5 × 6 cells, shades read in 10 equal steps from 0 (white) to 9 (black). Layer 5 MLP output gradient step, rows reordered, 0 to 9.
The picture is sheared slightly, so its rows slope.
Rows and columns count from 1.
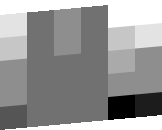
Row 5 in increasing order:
5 5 5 6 8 9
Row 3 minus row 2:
2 0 1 0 1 3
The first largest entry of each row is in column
2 2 2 2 5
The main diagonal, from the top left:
1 5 5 5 9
